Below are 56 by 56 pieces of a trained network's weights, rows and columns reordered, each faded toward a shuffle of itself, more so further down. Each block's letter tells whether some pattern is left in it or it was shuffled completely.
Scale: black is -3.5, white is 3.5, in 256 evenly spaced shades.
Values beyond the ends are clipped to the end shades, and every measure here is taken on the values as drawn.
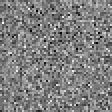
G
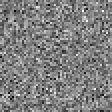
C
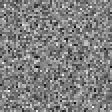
C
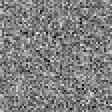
G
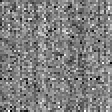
C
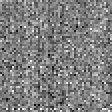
C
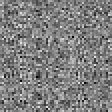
C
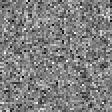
G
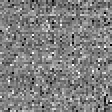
C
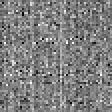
C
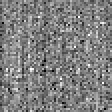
C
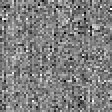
C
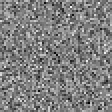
G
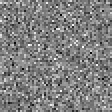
G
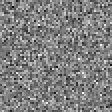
G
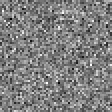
G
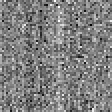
C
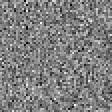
C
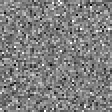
G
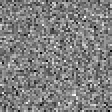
G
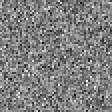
G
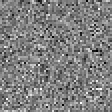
C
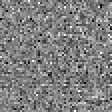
C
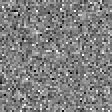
G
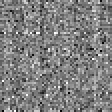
C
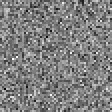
G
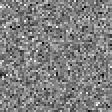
C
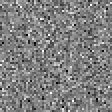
G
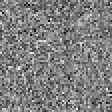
G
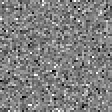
G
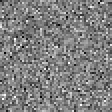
G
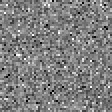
G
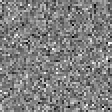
C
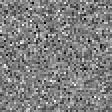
G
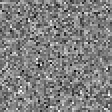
C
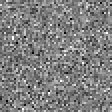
G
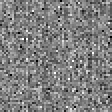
C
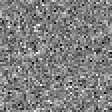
G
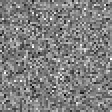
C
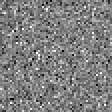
G
